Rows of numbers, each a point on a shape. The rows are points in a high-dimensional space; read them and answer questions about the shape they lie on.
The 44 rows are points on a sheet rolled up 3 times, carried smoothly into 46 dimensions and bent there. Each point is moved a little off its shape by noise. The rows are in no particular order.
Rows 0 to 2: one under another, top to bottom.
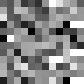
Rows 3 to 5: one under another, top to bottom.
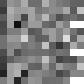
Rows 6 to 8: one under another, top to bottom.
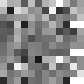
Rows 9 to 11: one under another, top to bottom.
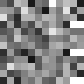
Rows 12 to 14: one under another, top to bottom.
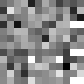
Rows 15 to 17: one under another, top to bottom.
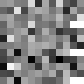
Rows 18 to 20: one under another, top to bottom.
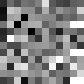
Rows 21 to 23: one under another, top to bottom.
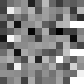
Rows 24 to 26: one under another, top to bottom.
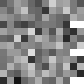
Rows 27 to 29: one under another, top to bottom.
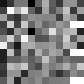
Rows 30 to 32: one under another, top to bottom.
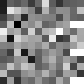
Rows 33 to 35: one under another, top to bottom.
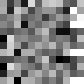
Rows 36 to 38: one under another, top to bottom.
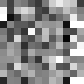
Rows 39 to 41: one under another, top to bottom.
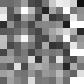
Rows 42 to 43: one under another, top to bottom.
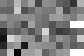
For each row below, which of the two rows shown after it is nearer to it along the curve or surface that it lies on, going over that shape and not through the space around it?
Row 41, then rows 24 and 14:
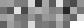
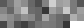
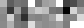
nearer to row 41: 24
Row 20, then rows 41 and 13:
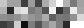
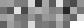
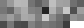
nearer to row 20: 41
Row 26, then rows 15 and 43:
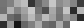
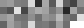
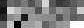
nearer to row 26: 43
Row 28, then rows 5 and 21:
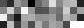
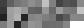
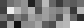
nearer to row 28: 21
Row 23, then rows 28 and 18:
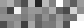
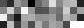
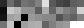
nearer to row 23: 18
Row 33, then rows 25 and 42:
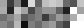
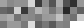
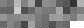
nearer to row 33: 25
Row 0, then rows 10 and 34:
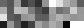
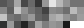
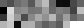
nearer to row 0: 10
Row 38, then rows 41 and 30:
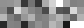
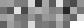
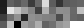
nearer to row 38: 41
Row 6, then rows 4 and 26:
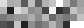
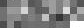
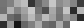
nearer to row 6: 26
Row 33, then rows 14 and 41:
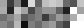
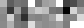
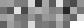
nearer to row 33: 14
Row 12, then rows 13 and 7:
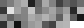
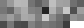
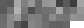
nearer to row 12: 13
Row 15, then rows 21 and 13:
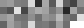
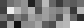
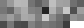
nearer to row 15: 13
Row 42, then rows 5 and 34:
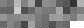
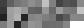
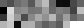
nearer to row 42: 5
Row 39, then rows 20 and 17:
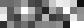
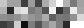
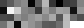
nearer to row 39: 20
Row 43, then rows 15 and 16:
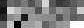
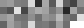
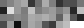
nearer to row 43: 16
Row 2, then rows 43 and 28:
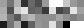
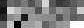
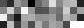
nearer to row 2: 28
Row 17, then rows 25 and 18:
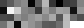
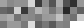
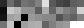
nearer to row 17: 18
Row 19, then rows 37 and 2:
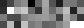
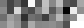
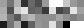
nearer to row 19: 2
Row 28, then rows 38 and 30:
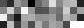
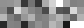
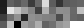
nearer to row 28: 30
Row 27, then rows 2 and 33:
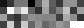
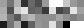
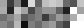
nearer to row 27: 2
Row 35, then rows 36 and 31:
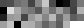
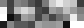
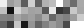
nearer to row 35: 36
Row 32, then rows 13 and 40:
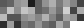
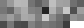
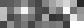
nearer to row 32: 40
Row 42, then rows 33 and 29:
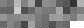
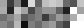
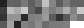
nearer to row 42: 29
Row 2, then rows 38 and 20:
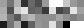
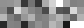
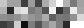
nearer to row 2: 20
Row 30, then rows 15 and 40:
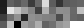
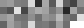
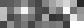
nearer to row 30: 40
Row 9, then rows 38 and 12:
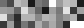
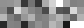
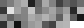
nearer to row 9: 12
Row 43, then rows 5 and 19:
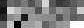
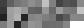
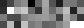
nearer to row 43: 5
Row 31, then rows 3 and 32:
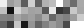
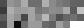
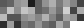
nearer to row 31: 32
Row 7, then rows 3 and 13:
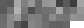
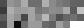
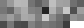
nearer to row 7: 13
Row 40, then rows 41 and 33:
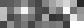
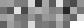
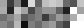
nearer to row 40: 41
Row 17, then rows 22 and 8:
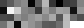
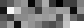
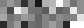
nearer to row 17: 22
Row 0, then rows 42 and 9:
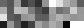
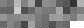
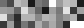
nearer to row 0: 42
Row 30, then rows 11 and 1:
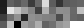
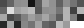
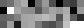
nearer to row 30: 11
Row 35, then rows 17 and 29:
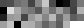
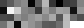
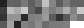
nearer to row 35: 17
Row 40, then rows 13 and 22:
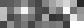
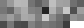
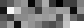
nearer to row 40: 13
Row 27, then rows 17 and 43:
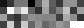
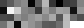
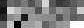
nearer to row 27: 17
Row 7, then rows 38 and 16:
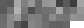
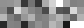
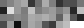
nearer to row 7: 38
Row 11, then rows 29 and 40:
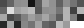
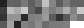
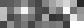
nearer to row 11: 40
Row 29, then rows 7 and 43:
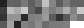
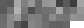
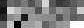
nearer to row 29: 7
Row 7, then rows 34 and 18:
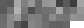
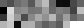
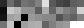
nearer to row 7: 18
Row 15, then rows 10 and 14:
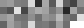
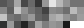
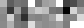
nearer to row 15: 10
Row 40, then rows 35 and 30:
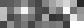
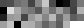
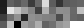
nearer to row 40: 30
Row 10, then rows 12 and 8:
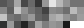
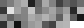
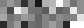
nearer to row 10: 8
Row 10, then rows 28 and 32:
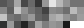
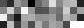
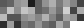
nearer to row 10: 32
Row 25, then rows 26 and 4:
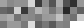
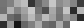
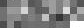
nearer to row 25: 4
